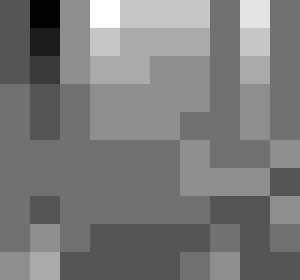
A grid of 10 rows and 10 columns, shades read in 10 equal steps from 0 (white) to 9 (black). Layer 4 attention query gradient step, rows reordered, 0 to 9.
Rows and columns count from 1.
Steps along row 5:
up down down same same up same down up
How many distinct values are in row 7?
3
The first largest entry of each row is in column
2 2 2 2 2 1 10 2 4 3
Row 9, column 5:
6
